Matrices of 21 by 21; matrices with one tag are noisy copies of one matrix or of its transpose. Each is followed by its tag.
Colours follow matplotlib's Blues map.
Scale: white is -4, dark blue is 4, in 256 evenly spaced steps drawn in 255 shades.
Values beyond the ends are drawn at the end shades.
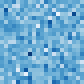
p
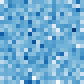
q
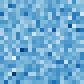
p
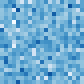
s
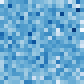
q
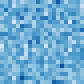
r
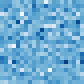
r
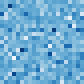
p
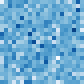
q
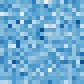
r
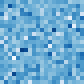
p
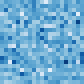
r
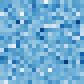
r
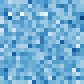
s
